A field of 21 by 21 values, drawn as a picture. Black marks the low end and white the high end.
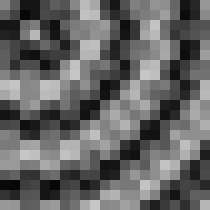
The ninth with the lowest average is the top left. On average the colour sits 40% of the way up the scale. No overall slope runs across the table. Rings spread out from the top left. Neither half mirrors the other.
